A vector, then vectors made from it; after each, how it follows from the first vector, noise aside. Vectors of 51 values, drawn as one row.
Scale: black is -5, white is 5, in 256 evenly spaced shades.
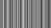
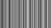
reversed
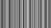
reversed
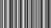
scaled up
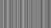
shrunk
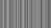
shrunk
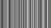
reversed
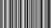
scaled up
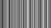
reversed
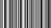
scaled up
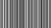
sign-scrambled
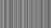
shrunk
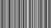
reversed
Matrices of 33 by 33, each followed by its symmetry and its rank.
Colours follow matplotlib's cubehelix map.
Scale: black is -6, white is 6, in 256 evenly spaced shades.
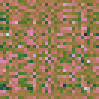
neither, rank five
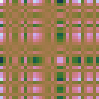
symmetric, rank one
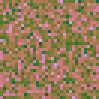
neither, full rank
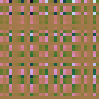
neither, rank one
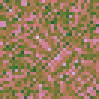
symmetric, full rank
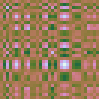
symmetric, rank two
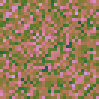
symmetric, full rank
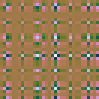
symmetric, rank one
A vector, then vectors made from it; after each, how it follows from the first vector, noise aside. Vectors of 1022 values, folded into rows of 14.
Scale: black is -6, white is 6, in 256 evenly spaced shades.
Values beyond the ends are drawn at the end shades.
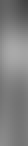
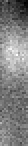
scaled up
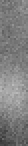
reversed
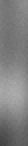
reversed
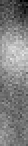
scaled up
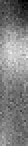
scaled up
